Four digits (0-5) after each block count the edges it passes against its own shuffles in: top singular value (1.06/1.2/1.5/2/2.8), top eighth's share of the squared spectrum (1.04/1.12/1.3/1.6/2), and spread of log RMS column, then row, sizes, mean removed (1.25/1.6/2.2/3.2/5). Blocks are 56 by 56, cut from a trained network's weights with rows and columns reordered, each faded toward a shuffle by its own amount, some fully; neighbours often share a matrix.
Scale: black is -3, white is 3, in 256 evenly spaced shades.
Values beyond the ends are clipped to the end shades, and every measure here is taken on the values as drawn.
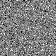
0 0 0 0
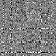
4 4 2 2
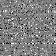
3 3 0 2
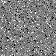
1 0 0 0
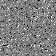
2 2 0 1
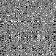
3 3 0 3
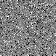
2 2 0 1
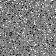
0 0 0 0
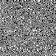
2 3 0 2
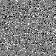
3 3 0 2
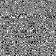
3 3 0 3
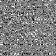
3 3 0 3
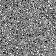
0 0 0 0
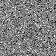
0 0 0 0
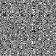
3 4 2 2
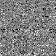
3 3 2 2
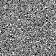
2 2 0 0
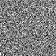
3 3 1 1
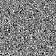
2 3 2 1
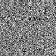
2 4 2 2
